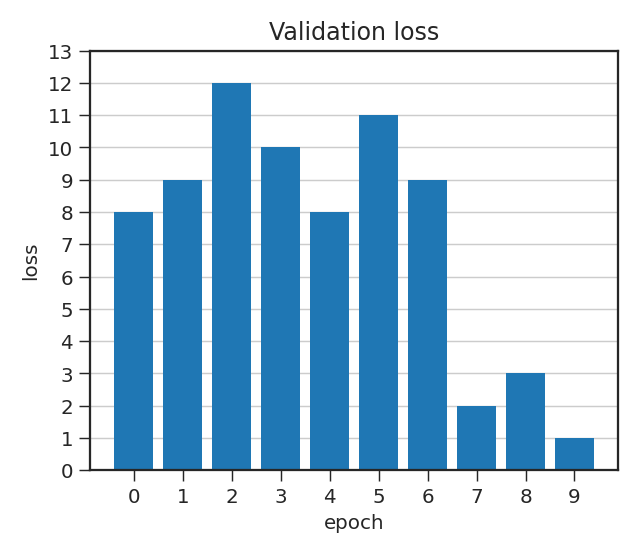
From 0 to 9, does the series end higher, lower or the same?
lower
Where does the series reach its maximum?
2
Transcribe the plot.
Title: Validation loss
x-axis: epoch, ticks 0 1 2 3 4 5 6 7 8 9
y-axis: loss, ticks 0 1 2 3 4 5 6 7 8 9 10 11 12 13
Values:
8 9 12 10 8 11 9 2 3 1
